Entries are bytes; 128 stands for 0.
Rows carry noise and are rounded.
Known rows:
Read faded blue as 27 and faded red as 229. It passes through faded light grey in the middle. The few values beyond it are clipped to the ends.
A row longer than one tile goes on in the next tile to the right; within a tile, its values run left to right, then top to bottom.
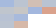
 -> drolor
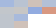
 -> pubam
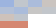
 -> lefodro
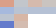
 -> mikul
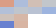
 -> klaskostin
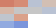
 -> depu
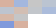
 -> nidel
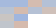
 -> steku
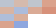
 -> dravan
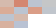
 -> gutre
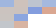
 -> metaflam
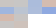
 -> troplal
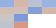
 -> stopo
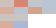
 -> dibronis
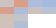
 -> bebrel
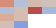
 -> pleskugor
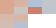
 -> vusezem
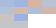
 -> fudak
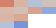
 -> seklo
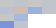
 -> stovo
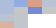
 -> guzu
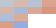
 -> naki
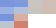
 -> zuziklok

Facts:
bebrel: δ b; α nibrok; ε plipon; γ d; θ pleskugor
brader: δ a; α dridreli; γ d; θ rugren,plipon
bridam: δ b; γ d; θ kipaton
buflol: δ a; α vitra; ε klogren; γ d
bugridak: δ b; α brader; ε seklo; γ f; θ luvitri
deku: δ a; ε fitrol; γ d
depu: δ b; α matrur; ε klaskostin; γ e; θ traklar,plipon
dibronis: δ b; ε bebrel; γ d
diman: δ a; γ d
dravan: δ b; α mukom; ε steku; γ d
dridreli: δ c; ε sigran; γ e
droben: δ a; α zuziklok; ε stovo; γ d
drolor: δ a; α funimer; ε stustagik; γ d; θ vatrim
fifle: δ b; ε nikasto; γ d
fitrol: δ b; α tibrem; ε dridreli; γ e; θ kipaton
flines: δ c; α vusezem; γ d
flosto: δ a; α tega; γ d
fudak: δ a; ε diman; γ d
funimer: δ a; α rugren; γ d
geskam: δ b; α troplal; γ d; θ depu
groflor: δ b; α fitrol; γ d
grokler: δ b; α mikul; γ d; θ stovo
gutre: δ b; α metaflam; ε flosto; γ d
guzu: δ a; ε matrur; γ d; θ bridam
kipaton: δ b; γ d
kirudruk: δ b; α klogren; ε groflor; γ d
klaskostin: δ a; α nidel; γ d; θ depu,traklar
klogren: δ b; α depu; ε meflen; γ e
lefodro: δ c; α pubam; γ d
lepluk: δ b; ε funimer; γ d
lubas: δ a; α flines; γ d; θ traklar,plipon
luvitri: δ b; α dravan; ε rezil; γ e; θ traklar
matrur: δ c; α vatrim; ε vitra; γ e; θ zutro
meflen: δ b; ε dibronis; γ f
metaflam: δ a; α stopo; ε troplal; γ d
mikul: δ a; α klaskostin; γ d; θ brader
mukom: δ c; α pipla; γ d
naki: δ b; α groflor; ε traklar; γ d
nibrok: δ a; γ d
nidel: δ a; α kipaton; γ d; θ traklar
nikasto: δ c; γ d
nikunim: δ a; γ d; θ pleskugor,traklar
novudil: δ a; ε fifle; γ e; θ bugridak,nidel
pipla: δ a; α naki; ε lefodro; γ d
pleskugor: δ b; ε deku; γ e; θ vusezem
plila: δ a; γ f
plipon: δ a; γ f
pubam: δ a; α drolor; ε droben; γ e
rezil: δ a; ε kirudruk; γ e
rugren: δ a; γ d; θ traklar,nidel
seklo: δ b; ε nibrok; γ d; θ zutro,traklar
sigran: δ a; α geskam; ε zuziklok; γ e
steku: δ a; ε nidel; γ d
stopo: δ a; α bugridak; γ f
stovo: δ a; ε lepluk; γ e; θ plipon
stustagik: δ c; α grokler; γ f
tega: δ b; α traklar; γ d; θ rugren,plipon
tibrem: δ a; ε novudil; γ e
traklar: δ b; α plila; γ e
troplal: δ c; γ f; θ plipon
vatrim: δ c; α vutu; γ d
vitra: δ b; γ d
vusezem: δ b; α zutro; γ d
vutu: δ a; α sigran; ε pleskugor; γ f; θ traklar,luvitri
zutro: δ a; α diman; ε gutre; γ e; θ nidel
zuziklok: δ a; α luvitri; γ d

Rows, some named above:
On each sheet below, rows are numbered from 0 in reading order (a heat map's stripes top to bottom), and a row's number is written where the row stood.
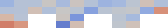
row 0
nikasto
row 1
plipon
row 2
pubam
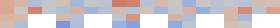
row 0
vusezem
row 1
rugren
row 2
tega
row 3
novudil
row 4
buflol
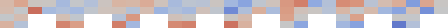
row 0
vitra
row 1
flines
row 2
bridam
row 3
stustagik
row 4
dridreli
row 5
bugridak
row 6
geskam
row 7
vutu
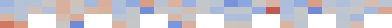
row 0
nikasto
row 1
luvitri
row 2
guzu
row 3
nidel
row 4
pipla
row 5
guzu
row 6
drolor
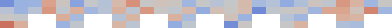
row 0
mukom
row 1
nikunim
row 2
kirudruk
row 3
zutro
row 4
brader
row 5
droben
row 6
traklar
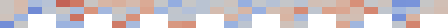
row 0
brader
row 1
grokler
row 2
kipaton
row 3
vatrim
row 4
zutro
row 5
buflol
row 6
meflen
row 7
zuziklok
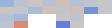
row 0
flosto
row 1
lubas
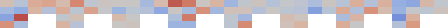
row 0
fitrol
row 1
gutre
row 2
troplal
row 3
grokler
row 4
funimer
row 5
matrur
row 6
groflor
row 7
sigran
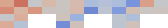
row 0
klogren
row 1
brader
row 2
deku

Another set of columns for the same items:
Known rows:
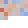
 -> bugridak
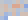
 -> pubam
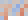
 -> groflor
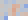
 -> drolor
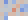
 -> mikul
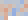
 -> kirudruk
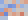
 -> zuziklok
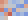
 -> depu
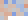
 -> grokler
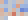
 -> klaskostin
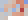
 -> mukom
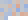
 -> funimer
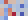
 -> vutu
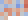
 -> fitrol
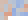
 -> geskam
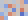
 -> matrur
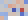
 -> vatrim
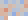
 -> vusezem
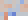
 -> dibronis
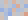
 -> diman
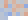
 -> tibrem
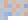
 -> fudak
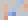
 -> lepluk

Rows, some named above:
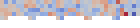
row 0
grokler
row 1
plipon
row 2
stovo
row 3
nikasto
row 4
vutu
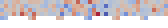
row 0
pipla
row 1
seklo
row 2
dridreli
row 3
vutu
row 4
kipaton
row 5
guzu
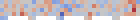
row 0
pipla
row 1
flines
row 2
sigran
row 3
bebrel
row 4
mukom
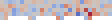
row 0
klogren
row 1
novudil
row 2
matrur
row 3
luvitri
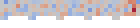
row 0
stopo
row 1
pubam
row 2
geskam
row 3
nikunim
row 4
mukom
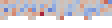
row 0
rugren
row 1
nidel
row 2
vitra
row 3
troplal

